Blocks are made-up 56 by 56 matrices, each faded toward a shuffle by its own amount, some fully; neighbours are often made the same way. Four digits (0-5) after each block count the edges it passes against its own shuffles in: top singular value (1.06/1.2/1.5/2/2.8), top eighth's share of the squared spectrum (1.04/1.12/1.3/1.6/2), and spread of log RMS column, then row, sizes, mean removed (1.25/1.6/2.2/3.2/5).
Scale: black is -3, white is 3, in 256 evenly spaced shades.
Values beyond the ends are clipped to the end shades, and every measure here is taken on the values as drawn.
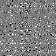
2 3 2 3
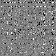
2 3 2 3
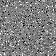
0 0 0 0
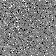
0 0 0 0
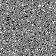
1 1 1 0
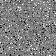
0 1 0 0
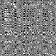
4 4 2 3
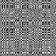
5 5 4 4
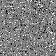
2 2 0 0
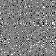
4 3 2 2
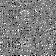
3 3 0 2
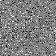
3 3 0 1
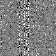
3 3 3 0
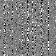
2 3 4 0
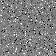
2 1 0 0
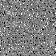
3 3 1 1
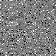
3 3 1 1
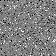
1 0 0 0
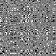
4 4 2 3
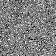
0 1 0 0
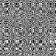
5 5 3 3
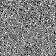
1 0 0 0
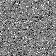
0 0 0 0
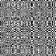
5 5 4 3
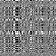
5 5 4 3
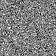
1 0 0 0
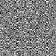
4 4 2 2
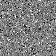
0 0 0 0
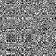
4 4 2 3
